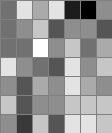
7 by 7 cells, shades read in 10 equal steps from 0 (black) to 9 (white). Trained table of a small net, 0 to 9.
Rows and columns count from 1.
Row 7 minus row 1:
1 -6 1 -5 7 8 2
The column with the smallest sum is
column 2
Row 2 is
4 5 7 3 5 5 3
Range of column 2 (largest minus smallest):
6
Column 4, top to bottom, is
8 3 5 3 5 5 3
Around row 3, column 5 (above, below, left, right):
5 8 5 4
